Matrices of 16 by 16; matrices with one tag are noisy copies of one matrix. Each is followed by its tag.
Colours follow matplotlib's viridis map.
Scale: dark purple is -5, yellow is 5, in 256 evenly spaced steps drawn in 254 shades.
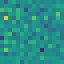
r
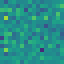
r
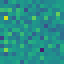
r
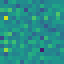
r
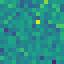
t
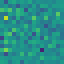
r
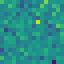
t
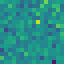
t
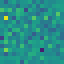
r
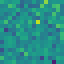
t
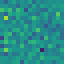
r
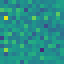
r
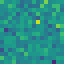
t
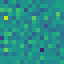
r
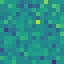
t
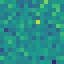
t
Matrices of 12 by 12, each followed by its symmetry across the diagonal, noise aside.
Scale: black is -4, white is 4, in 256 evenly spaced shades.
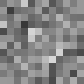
symmetric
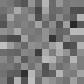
symmetric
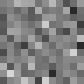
antisymmetric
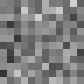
antisymmetric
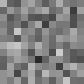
neither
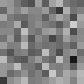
neither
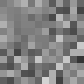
symmetric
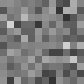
neither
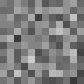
symmetric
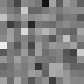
antisymmetric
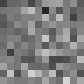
neither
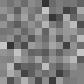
antisymmetric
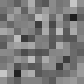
symmetric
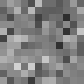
antisymmetric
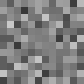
antisymmetric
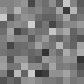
neither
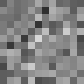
symmetric
